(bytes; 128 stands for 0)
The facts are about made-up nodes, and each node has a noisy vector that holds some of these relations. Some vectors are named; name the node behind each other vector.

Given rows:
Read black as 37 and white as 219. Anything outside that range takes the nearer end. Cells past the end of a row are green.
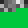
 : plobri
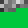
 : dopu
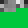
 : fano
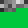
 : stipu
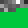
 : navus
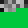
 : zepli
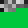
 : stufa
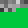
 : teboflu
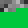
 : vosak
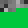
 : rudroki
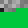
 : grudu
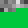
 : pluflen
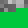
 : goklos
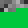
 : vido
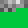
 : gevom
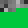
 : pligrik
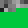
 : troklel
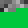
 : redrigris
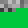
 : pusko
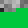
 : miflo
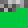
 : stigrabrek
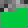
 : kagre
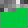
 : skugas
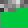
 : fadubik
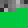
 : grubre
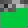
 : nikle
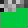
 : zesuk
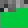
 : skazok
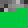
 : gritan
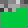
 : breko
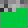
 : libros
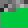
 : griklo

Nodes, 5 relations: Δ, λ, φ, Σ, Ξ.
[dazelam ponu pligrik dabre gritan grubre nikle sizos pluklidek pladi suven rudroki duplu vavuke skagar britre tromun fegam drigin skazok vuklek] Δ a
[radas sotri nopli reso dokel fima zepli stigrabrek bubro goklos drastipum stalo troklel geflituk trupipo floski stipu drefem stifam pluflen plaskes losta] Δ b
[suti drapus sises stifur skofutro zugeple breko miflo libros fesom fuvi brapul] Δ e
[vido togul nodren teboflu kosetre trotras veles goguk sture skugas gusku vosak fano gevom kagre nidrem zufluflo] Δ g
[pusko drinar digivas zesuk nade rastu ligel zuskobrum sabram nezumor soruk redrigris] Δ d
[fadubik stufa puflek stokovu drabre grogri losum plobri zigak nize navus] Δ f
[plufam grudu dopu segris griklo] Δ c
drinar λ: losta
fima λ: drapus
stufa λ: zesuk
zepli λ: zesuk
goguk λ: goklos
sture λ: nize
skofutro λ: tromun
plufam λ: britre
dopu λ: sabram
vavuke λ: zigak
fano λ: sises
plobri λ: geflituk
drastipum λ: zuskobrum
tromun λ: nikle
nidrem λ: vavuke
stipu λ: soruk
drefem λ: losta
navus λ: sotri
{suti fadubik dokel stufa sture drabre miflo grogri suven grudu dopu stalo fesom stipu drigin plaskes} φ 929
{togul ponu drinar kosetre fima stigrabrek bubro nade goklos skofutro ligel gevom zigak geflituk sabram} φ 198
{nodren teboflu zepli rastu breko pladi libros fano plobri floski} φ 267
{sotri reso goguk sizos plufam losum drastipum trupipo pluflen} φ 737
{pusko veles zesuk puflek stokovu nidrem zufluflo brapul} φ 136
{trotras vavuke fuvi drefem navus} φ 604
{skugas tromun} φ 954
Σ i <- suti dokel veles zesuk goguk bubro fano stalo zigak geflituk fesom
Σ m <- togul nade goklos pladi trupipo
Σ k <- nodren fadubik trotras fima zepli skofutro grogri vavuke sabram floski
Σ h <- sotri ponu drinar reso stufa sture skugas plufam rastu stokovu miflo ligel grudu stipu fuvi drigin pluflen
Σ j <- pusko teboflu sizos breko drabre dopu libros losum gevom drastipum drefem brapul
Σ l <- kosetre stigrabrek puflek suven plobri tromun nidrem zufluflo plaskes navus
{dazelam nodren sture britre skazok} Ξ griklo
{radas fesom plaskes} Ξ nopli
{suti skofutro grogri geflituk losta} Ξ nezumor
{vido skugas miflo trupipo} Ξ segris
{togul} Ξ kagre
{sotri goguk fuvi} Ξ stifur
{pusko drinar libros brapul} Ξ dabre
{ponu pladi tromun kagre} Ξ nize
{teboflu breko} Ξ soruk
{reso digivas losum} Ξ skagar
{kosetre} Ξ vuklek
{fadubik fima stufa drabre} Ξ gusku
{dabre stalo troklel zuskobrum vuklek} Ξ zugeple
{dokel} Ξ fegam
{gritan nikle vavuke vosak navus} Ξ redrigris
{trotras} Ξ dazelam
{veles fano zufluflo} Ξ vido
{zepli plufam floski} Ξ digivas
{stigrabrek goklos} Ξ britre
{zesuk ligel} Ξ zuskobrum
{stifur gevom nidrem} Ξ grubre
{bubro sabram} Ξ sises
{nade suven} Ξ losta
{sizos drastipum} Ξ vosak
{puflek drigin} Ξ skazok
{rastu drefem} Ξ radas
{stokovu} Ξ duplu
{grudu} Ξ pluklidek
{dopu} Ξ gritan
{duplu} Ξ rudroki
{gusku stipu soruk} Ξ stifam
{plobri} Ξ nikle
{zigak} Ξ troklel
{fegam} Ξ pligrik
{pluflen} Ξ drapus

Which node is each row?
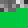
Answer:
plufam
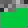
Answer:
soruk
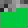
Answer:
zugeple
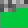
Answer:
losta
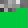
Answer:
drabre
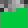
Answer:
floski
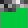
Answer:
tromun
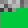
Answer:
brapul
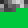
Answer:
skofutro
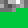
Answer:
zigak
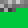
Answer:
puflek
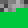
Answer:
pladi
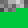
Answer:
sabram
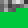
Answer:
drefem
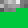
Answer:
veles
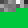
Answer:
goguk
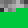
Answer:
rastu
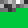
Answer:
nidrem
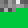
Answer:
losum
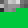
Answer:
dokel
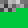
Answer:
kosetre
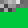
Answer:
zufluflo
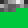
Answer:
fima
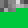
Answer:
trupipo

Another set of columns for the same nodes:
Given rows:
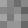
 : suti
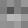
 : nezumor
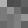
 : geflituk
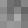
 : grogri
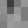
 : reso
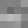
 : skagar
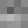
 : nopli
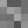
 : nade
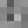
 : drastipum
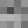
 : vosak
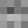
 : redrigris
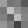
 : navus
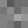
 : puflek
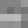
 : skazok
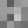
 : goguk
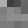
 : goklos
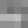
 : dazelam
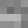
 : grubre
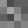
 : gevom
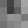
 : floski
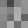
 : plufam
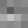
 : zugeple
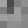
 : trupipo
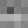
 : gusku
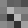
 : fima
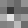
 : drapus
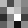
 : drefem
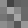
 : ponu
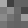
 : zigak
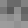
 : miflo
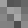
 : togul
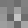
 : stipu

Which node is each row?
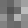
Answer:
plobri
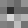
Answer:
soruk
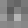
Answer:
fadubik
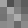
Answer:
trotras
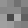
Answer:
dopu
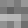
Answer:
gritan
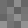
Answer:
brapul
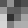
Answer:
stufa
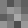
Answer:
ligel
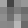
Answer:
sizos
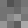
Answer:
stokovu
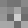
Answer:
sture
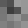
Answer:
libros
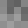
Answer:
grudu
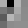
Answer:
skugas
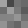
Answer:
vavuke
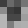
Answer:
zepli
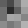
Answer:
rastu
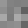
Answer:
stalo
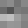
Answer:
segris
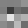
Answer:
zuskobrum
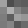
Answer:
stigrabrek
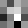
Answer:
drinar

